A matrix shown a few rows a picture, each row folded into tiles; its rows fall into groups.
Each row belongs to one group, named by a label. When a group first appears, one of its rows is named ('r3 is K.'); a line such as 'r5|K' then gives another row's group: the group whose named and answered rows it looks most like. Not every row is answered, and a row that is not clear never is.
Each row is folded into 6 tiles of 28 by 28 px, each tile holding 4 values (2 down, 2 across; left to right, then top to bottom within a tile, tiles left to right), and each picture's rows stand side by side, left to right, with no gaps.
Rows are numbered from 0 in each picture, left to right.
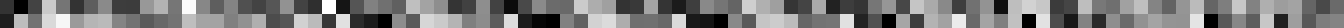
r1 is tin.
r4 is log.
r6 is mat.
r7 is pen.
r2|log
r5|log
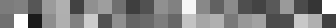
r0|pen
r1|tin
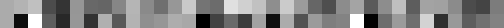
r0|mat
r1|pen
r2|pen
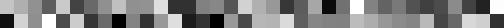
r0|tin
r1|log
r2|tin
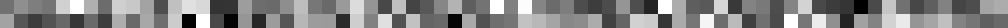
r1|mat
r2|tin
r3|tin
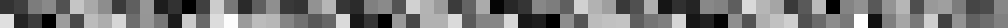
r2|log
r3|log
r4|log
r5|pen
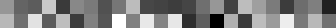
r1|log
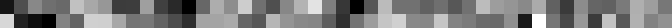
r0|log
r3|mat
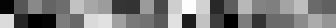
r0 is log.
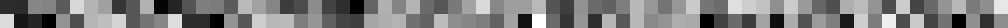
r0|log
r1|log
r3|mat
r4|pen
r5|tin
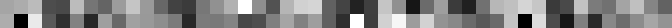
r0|mat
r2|pen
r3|mat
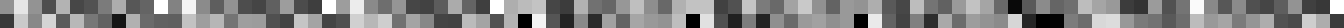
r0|tin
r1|tin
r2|tin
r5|mat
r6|log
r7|tin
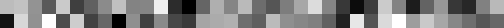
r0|tin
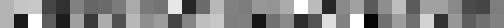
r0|mat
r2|pen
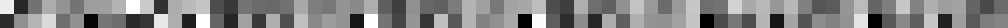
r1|mat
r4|pen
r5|pen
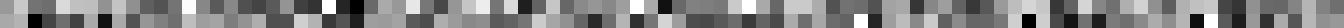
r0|pen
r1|tin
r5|pen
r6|mat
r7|mat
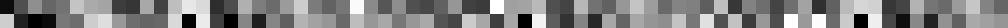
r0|log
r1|mat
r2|tin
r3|mat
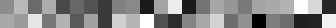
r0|tin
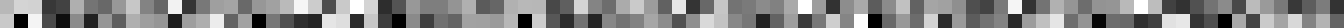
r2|mat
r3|mat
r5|pen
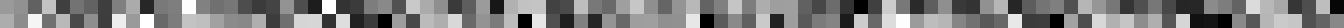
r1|tin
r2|log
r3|mat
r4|pen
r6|log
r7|log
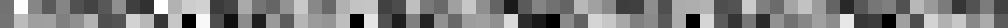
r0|tin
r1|mat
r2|mat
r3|log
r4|mat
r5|log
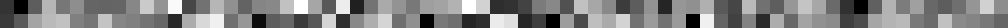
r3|log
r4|mat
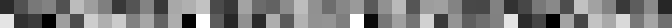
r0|log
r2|pen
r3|log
